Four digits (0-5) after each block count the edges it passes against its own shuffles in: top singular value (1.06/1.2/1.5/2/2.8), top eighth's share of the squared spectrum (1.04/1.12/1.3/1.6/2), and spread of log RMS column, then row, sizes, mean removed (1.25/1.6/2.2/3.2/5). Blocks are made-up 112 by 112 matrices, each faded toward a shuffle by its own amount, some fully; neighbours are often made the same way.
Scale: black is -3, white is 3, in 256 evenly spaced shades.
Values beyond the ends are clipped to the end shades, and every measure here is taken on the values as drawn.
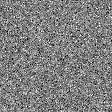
0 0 0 0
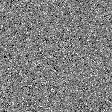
0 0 0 0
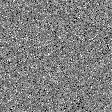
0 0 0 0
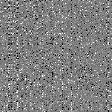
4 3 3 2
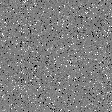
2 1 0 0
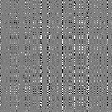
5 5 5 3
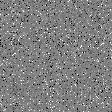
2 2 1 0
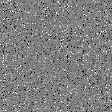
4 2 2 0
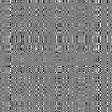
5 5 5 4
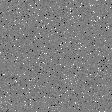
0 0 0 0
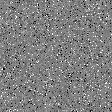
2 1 0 0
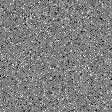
2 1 0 0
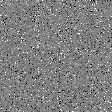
2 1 1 0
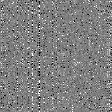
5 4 3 2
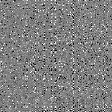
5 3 3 2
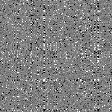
4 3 2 2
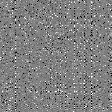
4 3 3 2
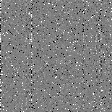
4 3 2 0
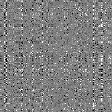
5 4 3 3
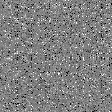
4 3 2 1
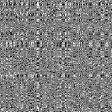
5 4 3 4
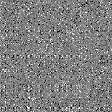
4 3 2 2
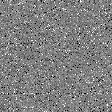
3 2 0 1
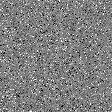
2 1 0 0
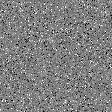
2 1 0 0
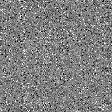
4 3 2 1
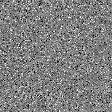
3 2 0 0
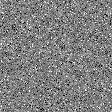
2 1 0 0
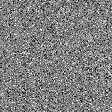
3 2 0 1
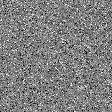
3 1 0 0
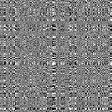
5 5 4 4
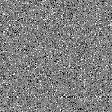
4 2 1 1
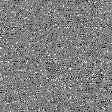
1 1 1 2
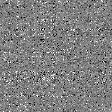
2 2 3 3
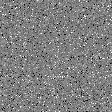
0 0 0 0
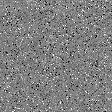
0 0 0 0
